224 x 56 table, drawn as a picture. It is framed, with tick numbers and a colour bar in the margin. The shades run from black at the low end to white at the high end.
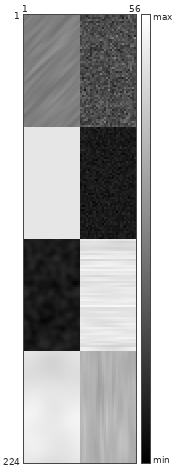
It is made of 4 by 2 panels. Panel 1,1: middling, slanting up to the right, faint in contrast. Panel 1,2: low, fine-grained. Panel 2,1: very high, flat. Panel 2,2: very low, fine-grained, faint in contrast. Panel 3,1: very low, blotchy, faint in contrast. Panel 3,2: very high, streaked across, faint in contrast. Panel 4,1: very high, smooth, faint in contrast. Panel 4,2: high, streaked downward, faint in contrast.
